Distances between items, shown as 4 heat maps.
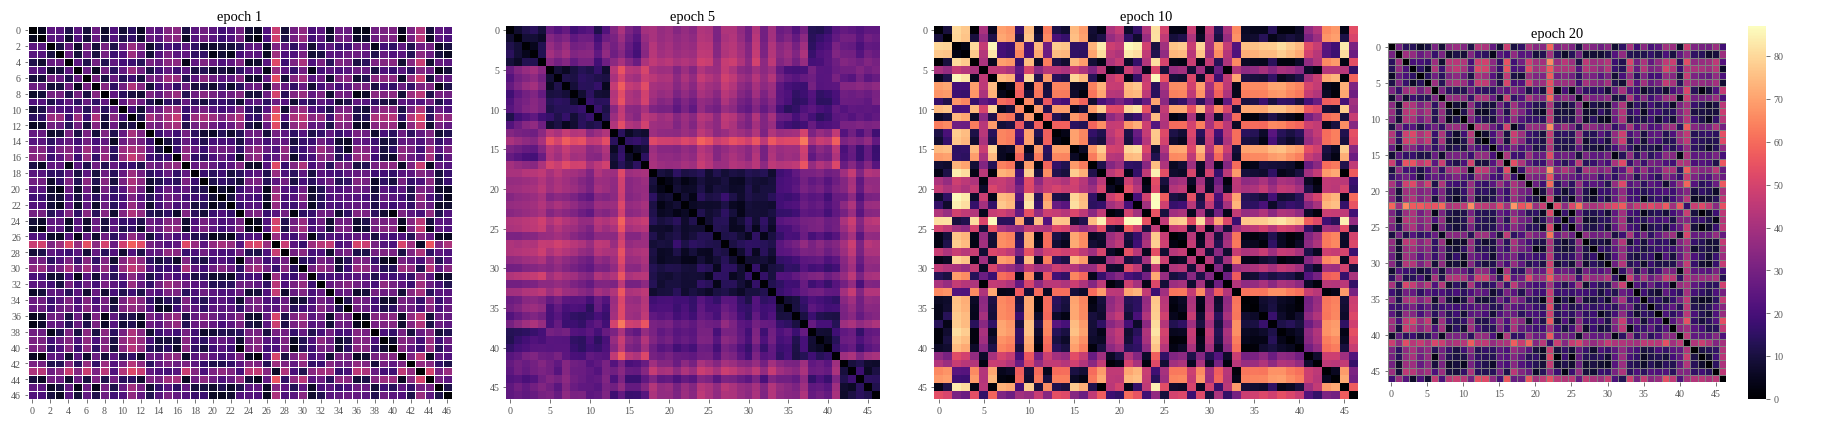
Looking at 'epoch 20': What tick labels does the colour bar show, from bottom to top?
0, 10, 20, 30, 40, 50, 60, 70, 80
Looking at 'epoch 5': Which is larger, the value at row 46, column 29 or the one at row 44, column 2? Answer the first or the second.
the first
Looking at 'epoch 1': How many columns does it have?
47
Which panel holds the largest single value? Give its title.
epoch 10
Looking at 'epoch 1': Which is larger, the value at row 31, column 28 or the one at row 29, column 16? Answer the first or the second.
the first
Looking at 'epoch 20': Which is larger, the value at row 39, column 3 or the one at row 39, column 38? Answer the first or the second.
the first
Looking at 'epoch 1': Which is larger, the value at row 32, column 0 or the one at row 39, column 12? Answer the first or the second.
the second
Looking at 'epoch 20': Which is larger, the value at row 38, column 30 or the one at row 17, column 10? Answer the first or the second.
the second
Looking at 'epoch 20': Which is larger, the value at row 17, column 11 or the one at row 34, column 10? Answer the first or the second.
the second
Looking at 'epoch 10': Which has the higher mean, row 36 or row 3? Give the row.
3
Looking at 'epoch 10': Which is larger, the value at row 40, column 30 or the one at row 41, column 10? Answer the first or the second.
the second
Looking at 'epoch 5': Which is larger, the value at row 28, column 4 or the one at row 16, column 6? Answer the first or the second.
the first
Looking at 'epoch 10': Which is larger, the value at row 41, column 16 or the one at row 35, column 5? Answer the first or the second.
the first
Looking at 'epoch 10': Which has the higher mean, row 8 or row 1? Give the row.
8
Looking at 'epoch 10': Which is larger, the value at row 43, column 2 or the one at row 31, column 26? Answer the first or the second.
the first
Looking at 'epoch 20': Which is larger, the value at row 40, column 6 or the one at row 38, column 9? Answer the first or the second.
the first
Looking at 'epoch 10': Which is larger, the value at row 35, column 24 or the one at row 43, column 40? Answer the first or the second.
the first
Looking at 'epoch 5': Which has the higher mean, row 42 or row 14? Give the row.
14
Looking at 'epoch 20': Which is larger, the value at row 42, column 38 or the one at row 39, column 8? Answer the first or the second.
the first
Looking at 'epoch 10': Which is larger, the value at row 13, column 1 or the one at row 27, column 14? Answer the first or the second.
the first
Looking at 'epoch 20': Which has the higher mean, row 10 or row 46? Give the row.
46
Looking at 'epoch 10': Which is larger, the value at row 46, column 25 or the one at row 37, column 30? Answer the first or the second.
the second
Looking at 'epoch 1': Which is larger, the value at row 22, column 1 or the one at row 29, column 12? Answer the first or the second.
the second
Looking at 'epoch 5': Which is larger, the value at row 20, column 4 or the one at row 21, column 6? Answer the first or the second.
the first
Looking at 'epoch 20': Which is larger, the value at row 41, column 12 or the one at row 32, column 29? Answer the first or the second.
the first
